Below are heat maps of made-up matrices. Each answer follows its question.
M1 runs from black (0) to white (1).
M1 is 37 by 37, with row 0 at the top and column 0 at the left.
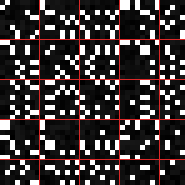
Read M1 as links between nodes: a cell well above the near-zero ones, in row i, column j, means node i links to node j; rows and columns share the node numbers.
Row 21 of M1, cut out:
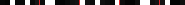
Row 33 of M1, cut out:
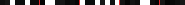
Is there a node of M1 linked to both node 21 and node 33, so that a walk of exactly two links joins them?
yes
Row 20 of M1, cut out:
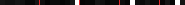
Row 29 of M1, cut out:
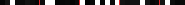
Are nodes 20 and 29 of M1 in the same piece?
no
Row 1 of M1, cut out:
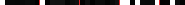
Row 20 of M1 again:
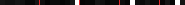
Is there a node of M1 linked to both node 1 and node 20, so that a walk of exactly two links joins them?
no
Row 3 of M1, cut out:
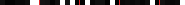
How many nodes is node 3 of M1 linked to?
8
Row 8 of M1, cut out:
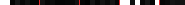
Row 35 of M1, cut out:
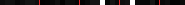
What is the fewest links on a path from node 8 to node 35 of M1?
5
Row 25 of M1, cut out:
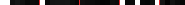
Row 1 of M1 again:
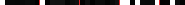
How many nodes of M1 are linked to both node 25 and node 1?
5
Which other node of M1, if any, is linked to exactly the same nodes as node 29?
node 5
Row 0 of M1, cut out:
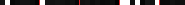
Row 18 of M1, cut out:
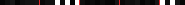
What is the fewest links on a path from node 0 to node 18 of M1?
3
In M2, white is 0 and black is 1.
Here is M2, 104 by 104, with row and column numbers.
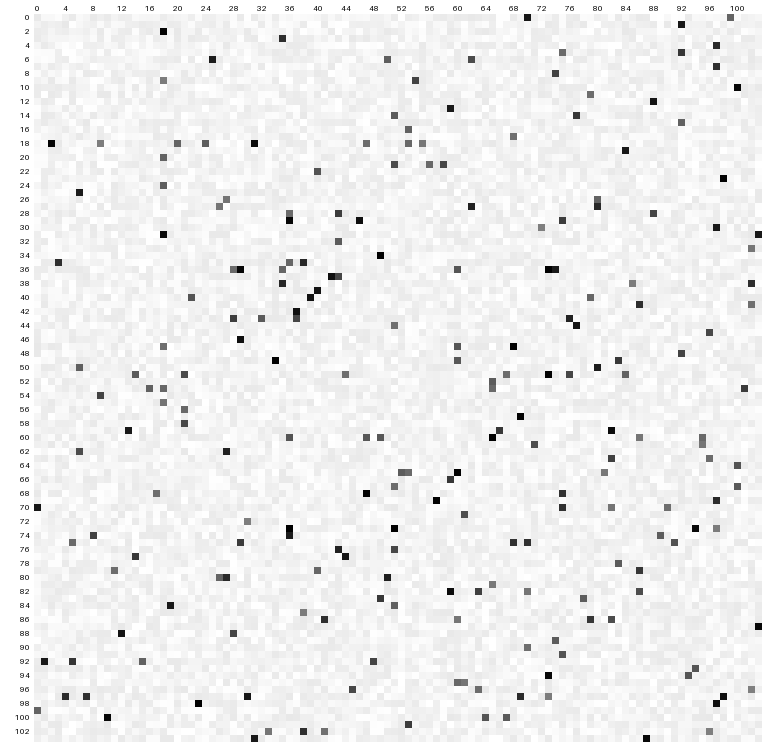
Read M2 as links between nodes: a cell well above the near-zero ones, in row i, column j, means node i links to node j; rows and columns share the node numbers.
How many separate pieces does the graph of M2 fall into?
2
